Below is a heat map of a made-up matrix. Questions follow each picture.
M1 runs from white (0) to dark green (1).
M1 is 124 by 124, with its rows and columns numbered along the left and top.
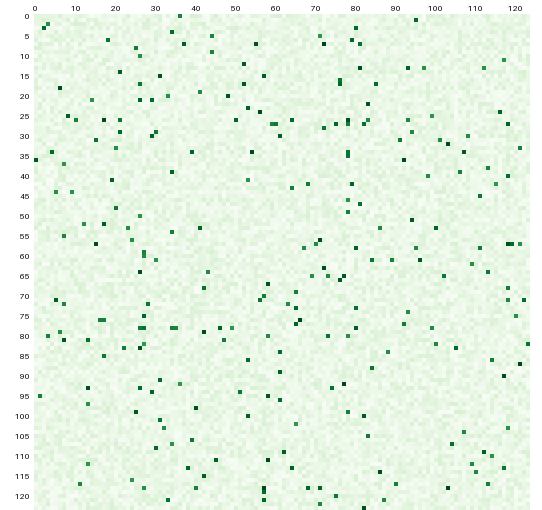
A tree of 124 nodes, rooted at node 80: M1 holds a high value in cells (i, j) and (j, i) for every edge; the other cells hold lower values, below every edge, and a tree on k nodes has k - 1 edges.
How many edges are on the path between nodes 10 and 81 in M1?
4
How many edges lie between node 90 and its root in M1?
6
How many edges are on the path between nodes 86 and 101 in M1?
9
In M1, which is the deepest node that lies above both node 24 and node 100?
27
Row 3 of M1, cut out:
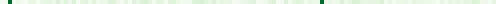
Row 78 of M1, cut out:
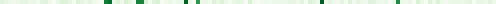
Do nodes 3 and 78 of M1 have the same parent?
yes
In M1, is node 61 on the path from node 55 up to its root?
no
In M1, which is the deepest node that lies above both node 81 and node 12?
26
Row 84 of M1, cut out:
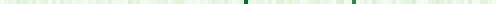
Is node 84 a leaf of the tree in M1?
no
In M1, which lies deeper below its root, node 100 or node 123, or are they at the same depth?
the same depth
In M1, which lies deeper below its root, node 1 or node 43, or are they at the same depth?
node 43
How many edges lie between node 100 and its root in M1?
4
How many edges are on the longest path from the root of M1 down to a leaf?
8
